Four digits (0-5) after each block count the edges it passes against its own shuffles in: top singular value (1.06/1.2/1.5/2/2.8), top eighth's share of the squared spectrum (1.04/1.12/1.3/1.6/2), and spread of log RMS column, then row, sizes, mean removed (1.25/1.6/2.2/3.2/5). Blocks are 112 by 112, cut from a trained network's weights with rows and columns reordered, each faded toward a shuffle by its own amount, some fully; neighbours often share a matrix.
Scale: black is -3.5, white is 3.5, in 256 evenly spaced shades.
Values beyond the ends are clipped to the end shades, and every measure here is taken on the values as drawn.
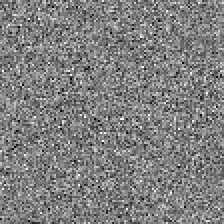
1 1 0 0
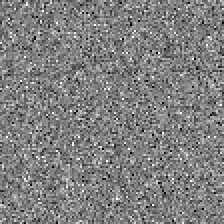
0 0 0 0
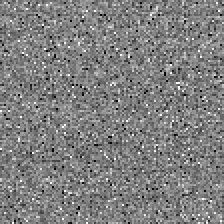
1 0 0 0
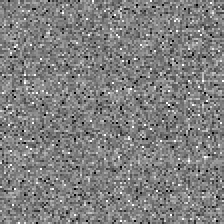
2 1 1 0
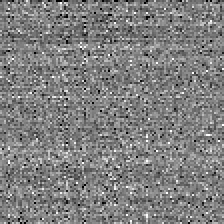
3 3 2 1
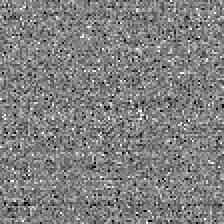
2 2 1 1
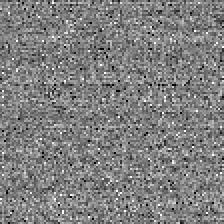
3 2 1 0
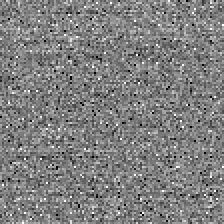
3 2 1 0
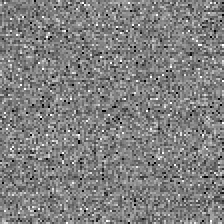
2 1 0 0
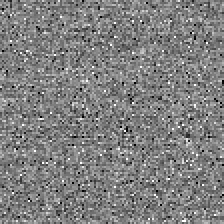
2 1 1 0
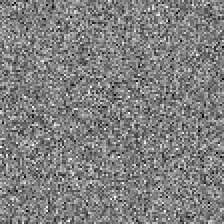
0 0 0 0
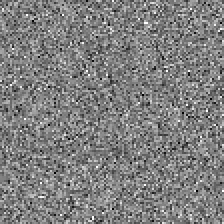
0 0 0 0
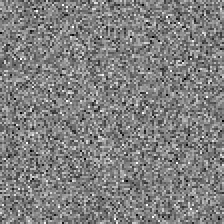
0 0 0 0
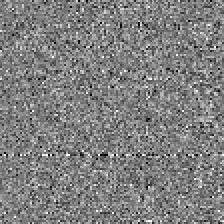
3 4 1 3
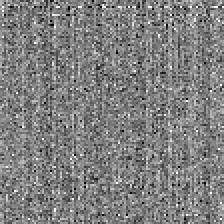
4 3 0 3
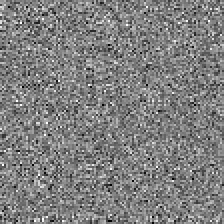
3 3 2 2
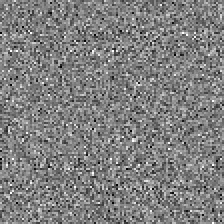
3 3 1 2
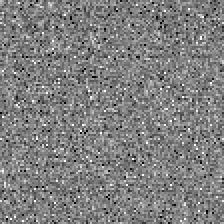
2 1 0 0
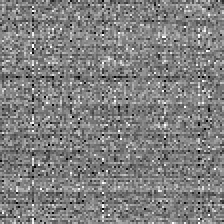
4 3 3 1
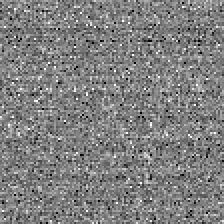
3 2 1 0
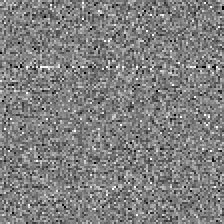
3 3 0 2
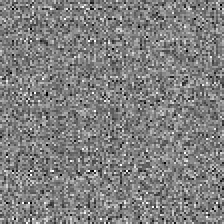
3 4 2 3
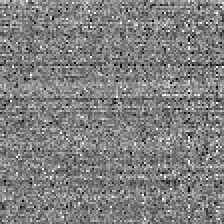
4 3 2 1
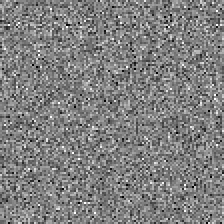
2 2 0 1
